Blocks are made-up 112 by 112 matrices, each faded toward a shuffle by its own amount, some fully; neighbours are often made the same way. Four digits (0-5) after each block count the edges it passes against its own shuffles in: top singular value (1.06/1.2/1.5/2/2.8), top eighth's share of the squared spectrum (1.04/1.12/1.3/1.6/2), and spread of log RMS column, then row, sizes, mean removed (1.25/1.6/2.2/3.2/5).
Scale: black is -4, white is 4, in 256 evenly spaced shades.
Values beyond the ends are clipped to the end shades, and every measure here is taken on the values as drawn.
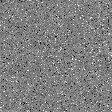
0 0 1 0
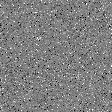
0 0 0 0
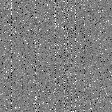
2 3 3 0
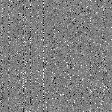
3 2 3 0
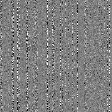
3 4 4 0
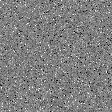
0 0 0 0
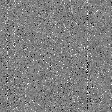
2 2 2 0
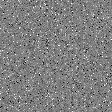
1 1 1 0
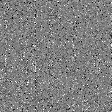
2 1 2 0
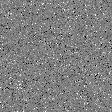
0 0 0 0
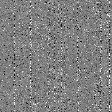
2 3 3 0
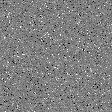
0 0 0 0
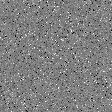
0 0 0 0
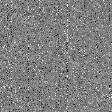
2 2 2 1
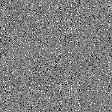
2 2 3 2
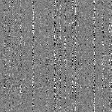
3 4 4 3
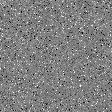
0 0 0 0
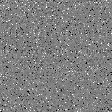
3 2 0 1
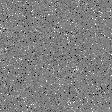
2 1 0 0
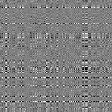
5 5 4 4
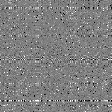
5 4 2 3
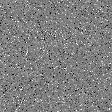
0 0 0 0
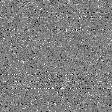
2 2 0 3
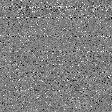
2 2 0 3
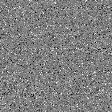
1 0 0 2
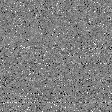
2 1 0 2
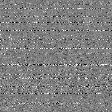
2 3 0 4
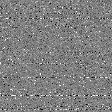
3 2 0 3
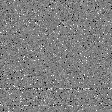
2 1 0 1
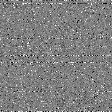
2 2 0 3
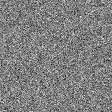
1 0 0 0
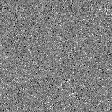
3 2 0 0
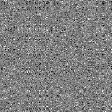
4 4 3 2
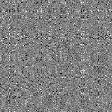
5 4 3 2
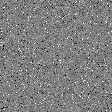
2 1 0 0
